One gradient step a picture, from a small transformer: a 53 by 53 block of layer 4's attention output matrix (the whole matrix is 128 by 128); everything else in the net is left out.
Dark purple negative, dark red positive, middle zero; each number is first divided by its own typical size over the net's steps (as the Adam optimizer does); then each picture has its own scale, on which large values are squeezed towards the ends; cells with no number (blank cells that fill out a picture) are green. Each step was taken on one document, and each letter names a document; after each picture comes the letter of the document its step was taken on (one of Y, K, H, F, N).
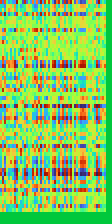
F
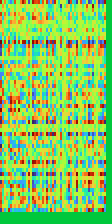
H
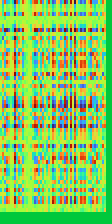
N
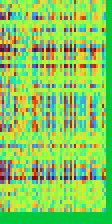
N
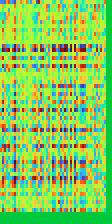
N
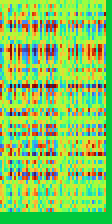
H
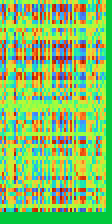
F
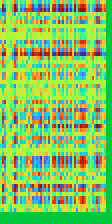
F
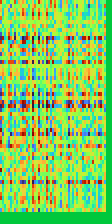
H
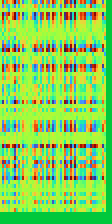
N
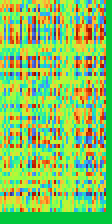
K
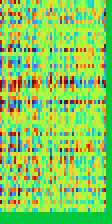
H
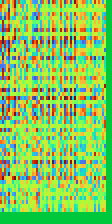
N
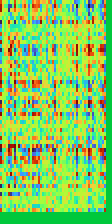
H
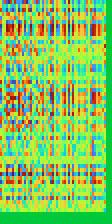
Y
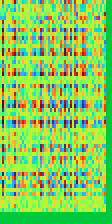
N
